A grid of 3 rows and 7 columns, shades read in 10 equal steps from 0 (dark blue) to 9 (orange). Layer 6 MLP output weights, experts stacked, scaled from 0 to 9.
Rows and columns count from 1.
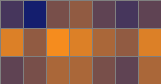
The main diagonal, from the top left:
2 5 6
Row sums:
19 49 32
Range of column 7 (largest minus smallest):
5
